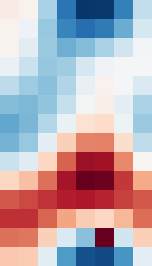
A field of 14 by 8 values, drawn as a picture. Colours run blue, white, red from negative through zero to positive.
The top middle is the ninth with the lowest average. Values change most from cell to cell in the bottom right. One lone cell stands out, far higher than its neighbours.
